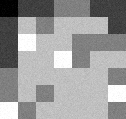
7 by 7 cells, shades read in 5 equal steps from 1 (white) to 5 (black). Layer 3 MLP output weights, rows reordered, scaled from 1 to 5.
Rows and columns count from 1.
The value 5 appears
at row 1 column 1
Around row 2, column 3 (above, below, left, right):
4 2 2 2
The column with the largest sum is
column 1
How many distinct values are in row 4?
4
